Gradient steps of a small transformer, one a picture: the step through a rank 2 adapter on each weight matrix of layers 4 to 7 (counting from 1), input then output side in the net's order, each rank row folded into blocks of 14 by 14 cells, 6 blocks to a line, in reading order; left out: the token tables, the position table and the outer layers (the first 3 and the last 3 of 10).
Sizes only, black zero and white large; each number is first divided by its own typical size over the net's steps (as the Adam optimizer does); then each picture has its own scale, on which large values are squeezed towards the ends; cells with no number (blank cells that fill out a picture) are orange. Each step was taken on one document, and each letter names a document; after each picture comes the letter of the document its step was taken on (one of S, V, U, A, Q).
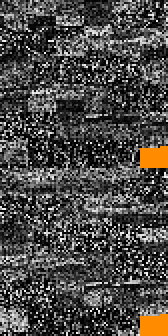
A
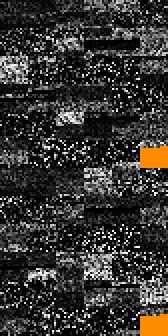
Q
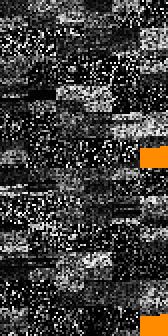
A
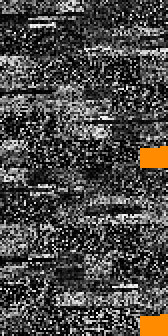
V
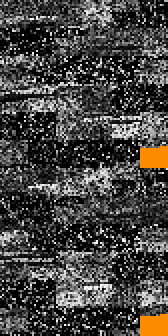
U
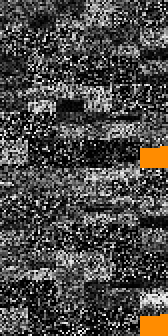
A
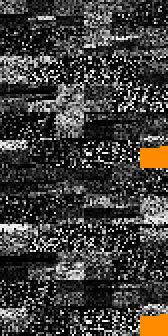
V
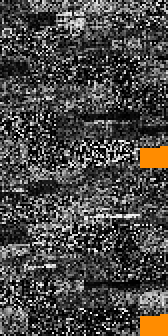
A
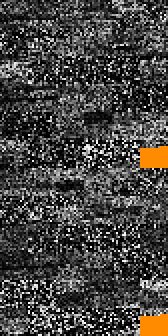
Q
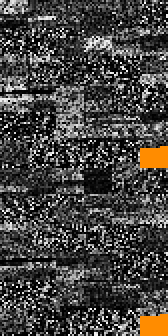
V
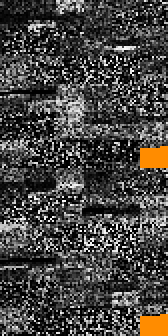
V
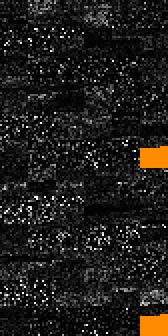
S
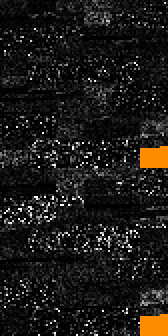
S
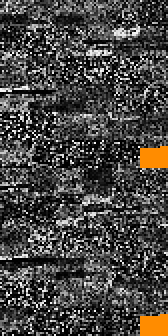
V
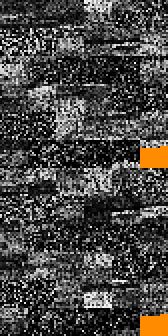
Q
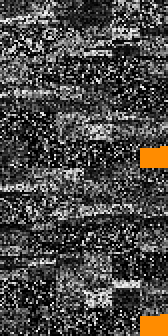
Q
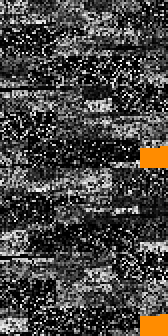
U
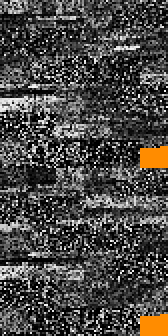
V
